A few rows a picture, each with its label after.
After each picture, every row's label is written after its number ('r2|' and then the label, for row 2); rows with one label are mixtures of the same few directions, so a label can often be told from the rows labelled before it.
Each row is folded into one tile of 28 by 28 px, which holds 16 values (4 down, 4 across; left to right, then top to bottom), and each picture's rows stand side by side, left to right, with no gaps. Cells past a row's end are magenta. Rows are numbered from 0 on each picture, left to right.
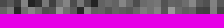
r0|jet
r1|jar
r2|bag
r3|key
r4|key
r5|jet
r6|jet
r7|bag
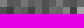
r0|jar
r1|jet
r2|bag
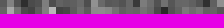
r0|jet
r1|bag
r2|jet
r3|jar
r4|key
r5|bag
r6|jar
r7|key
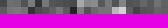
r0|jar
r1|bag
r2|jet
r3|jar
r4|jet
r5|bag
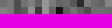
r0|bag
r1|jet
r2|jet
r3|key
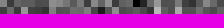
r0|bag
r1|jet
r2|jar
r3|key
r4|key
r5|bag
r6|jet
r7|key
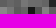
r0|jet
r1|jet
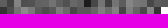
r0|bag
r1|key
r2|jar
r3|jar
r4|jet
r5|bag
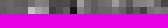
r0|jet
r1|jet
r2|jet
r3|jet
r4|jar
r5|key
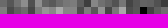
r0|jet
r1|jar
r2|jet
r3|bag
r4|jet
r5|jet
